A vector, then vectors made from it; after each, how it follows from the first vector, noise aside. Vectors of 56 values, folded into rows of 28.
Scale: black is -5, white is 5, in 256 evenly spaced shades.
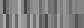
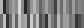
scaled up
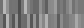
negated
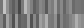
negated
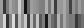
scaled up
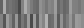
negated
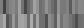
copied
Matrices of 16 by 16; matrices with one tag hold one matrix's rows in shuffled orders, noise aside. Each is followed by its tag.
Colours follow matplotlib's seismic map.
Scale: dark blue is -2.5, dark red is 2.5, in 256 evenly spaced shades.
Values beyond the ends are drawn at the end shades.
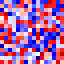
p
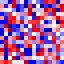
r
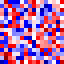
r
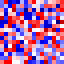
r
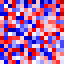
r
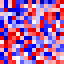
r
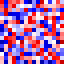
r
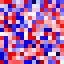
r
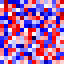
r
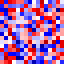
r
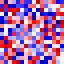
r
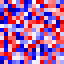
r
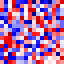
r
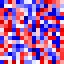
p
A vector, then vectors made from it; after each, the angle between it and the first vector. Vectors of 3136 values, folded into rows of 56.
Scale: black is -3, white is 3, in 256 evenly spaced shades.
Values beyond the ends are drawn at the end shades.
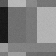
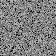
orthogonal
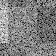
partly opposed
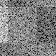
partly opposed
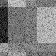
nearly parallel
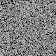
orthogonal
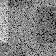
partly opposed
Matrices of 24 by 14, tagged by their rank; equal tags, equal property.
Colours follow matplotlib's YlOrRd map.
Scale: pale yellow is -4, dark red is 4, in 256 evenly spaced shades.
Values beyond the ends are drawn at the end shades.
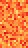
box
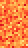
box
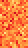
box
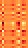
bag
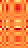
bag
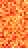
box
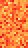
box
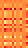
bag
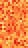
box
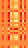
bag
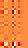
bag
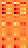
bag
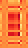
bag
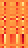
bag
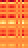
bag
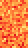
box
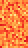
box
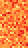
box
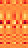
bag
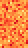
box
